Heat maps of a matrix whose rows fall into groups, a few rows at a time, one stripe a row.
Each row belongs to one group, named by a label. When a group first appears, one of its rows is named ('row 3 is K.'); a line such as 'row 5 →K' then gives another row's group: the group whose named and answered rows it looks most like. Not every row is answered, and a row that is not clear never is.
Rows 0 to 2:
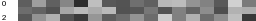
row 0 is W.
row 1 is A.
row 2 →W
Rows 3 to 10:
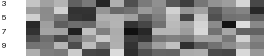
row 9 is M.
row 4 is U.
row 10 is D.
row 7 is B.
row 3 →M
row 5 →U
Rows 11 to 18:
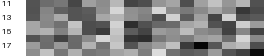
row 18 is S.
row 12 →S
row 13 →U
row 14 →D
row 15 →D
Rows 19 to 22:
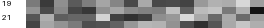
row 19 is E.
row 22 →M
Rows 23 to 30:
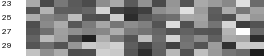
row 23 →E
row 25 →D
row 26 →U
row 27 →M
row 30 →U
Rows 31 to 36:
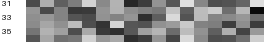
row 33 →U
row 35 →B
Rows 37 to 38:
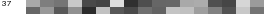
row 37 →D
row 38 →W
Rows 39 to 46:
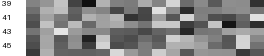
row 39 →U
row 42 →S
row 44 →W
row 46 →S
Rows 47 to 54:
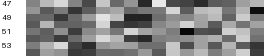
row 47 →M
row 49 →A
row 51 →M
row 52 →A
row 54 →W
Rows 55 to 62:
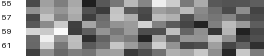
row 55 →S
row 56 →D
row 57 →S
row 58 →M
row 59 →U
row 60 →S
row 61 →S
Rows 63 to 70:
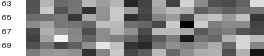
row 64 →S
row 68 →M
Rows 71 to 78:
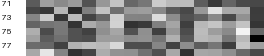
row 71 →S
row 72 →E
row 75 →E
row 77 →A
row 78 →U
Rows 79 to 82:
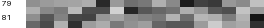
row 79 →M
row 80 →D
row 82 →E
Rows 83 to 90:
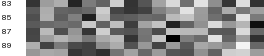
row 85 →W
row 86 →E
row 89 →E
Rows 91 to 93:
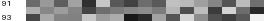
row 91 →W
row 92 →U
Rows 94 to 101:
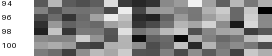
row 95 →E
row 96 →A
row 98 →S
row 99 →D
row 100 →U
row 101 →A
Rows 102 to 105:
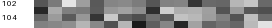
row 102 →M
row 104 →W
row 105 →D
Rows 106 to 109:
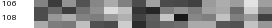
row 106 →E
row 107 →A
